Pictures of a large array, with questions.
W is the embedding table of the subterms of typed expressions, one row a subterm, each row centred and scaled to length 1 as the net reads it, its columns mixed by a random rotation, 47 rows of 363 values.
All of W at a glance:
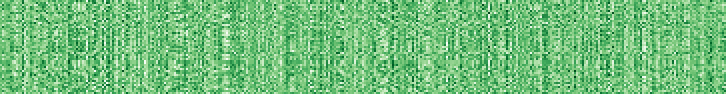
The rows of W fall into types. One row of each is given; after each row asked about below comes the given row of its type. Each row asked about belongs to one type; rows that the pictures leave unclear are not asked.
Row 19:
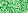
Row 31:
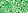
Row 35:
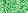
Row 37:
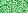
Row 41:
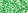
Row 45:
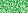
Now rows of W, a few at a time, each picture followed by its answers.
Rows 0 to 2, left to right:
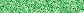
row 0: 45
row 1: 31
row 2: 19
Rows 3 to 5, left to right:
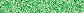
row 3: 31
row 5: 31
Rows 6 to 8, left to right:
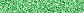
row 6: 35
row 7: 41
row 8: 19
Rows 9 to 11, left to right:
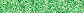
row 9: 31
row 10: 35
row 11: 37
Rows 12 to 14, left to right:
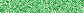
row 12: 41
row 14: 45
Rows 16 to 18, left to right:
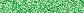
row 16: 41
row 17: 41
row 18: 37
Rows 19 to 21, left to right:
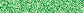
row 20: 41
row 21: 45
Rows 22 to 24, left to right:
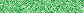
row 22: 45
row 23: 35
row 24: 45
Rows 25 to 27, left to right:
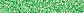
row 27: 41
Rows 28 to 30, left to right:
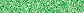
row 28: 45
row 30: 31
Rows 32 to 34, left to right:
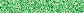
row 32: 19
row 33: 31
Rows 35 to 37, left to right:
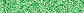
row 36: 31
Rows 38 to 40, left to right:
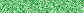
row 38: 35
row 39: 45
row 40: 45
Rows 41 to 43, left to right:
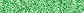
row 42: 31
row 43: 35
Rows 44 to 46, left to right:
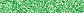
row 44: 41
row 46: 41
